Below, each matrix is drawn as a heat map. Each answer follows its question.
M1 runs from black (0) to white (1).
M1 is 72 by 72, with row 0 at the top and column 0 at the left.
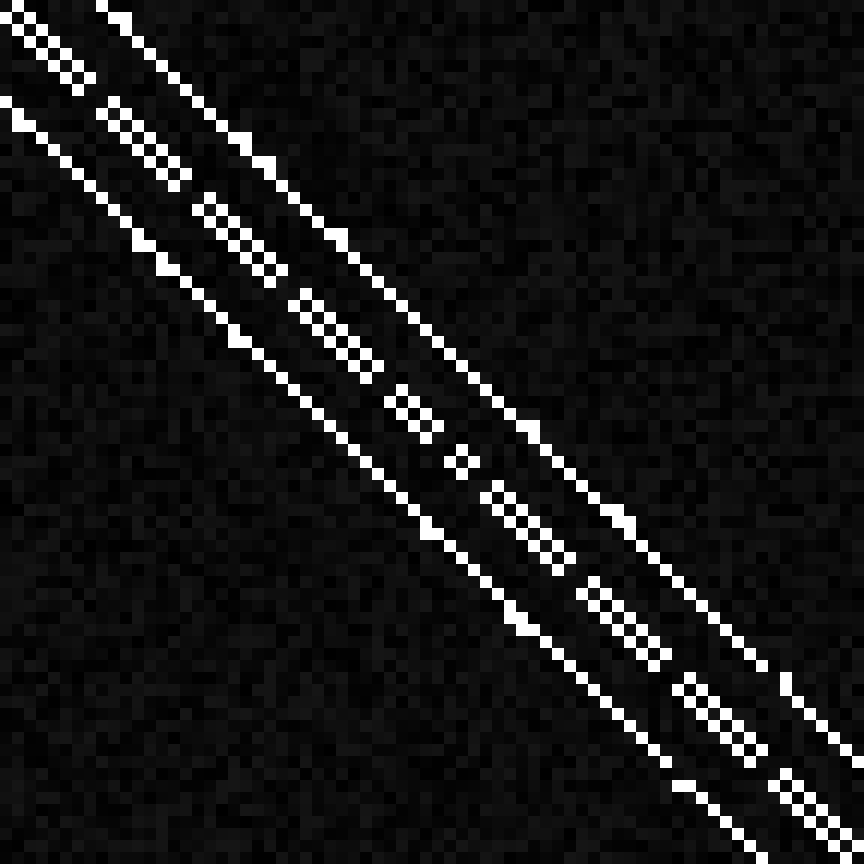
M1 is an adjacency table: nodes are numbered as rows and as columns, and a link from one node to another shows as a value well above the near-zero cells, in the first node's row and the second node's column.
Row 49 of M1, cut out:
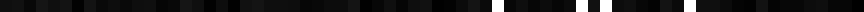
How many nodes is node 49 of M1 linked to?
4
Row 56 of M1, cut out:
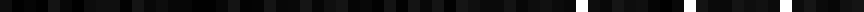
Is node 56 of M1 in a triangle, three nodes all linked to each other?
yes
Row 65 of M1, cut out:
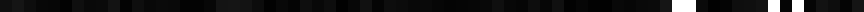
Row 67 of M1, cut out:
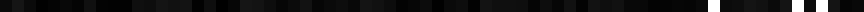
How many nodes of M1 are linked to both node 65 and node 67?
1
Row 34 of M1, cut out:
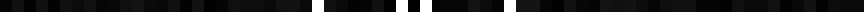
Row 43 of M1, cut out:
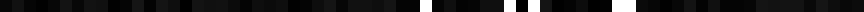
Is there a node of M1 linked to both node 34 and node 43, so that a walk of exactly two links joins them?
yes
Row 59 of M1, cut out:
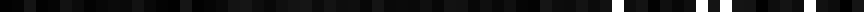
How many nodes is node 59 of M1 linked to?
4
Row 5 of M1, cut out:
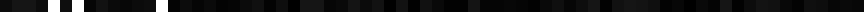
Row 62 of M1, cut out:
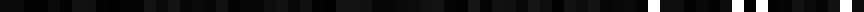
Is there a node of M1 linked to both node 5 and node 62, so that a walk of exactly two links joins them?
no
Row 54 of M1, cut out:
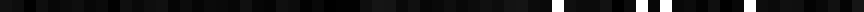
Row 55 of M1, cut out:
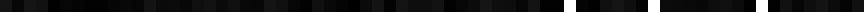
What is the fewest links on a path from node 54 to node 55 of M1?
1
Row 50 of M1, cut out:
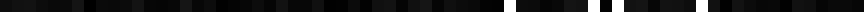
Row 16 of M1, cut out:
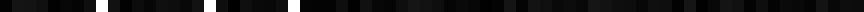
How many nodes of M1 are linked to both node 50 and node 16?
0
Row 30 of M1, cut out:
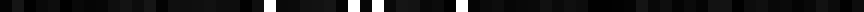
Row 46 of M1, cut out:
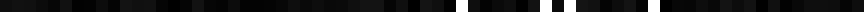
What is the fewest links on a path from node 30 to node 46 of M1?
2
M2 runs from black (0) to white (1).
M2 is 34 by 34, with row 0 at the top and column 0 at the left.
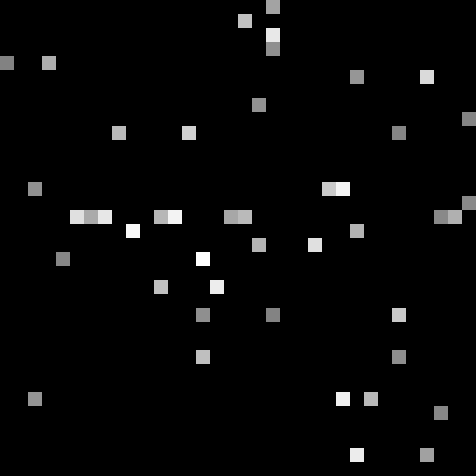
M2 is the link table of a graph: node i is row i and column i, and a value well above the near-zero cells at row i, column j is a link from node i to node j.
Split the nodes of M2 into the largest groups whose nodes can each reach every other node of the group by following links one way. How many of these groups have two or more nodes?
0
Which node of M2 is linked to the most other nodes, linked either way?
node 15
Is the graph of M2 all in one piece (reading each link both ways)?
no
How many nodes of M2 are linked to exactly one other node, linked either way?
6
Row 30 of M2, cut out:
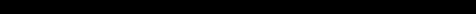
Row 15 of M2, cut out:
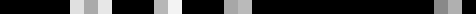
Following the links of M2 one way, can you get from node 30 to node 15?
no
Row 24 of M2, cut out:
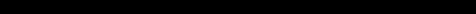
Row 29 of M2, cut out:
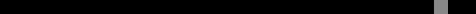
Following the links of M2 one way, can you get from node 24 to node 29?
no
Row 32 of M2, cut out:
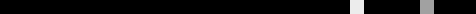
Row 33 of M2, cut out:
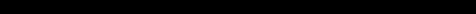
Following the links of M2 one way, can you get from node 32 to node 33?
yes
